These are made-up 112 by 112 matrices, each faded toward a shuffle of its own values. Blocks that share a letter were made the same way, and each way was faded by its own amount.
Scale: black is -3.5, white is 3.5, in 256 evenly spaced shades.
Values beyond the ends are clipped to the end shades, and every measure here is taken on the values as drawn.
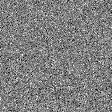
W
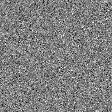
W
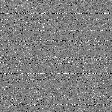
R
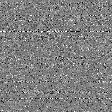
R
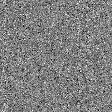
W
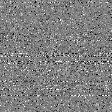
R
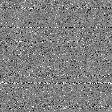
R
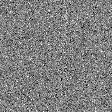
W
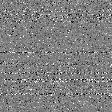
R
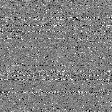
R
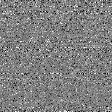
R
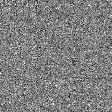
W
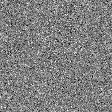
W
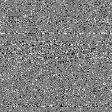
R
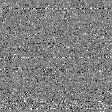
R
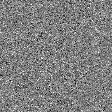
W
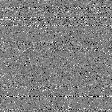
R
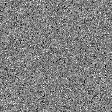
W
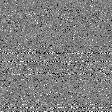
R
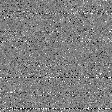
R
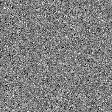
W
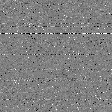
R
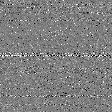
R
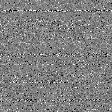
R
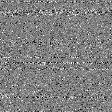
R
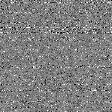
R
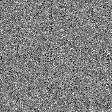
W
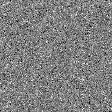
W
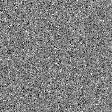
W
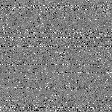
R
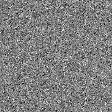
W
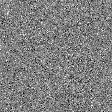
W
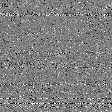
R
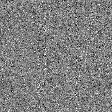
W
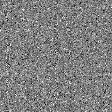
W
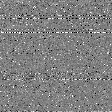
R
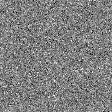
W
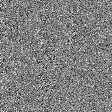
W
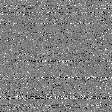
R
